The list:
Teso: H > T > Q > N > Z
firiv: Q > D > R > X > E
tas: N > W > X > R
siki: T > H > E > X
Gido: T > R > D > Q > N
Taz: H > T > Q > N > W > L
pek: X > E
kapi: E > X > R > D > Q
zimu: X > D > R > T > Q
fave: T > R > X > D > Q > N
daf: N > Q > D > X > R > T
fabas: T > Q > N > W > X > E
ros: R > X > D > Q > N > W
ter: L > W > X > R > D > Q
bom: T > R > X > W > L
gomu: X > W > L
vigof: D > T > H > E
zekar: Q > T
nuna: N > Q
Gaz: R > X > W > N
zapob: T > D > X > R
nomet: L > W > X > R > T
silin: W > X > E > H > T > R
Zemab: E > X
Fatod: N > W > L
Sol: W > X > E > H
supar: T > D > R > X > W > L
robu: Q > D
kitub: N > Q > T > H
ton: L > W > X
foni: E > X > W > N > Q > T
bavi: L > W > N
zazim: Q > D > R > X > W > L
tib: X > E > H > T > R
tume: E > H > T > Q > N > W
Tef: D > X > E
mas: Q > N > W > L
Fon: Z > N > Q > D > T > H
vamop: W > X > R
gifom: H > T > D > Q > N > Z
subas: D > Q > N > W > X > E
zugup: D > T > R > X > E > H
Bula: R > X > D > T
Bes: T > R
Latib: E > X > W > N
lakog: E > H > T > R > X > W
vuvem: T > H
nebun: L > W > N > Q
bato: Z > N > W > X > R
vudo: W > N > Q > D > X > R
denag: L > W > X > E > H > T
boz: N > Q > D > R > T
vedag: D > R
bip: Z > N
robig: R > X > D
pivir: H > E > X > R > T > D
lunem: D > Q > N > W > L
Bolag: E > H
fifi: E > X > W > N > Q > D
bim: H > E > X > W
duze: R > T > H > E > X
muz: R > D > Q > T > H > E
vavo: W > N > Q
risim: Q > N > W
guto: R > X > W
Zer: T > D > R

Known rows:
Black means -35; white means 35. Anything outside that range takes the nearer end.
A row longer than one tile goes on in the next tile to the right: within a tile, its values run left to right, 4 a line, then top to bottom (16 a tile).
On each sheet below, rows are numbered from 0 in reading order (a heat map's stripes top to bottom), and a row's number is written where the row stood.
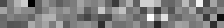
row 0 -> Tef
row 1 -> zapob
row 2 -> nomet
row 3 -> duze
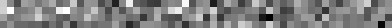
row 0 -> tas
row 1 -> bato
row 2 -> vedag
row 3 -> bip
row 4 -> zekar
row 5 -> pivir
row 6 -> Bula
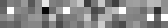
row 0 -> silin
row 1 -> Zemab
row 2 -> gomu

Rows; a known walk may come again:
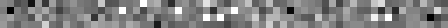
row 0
lunem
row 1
lakog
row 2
bom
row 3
ton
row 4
Zemab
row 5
zazim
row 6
denag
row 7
vuvem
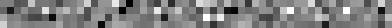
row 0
Gido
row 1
Bula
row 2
boz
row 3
nomet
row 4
Taz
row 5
Gaz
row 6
silin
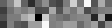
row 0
Bolag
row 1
duze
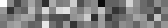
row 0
nuna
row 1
bip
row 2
pivir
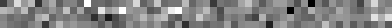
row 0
robig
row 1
Bes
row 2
pek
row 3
bato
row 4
zimu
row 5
subas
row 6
bavi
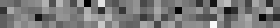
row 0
siki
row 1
fifi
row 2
zugup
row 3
robu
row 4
Teso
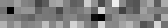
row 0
firiv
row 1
zekar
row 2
mas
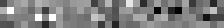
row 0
gomu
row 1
ros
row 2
bim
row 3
gifom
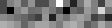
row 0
muz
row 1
kitub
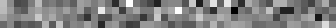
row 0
Fatod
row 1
zapob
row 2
vedag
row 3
Latib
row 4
daf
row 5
tume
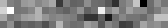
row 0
tas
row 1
Zer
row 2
Tef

